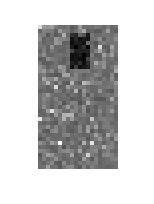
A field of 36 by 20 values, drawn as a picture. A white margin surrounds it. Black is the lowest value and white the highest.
Ninth with the lowest average: top middle. Odd patch: lower, in the top middle. Histogram: heavy tails on both sides. Stripes: none. Odd rows or columns: none.
